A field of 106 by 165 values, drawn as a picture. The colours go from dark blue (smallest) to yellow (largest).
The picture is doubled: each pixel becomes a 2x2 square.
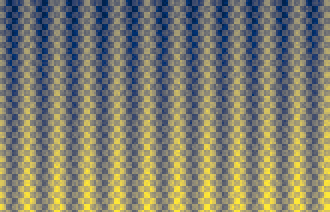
The field climbs toward the bottom. Upright stripes repeat 11 times across the table. The ninth with the lowest average is the top left.
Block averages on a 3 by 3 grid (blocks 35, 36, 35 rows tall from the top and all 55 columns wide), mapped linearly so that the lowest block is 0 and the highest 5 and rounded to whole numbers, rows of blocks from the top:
0 1 1 | 2 3 3 | 4 5 5
